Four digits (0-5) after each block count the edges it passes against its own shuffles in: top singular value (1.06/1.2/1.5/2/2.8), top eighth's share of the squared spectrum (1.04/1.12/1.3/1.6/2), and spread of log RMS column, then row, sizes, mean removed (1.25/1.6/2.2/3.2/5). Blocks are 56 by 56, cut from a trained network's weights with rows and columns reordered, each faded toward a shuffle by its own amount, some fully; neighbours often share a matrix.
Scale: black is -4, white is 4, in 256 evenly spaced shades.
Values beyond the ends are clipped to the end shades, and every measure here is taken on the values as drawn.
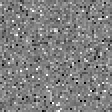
0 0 0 0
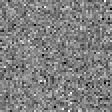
0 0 0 0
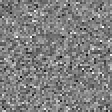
0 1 0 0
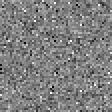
0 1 0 0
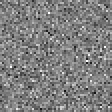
0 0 0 0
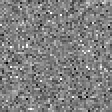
0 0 0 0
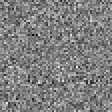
3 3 0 2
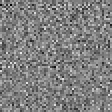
3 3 0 2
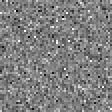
1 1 0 0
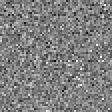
2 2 0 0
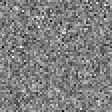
1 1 0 0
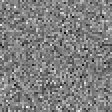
2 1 0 0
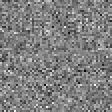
3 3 0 2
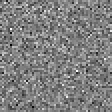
1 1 0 0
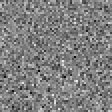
1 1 0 0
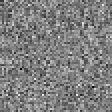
3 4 2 2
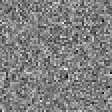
2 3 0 1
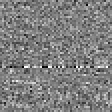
3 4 0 2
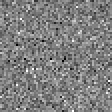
1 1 0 0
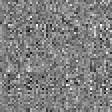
3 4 3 2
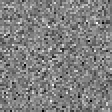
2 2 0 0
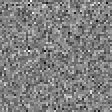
2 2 0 1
